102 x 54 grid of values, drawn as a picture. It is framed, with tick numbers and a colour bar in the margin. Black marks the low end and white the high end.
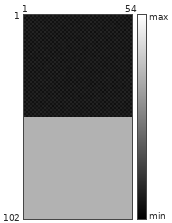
The table splits into 2 rows of 1 panel. Panel 1,1: very low, checkered, faint in contrast. Panel 2,1: high, flat.
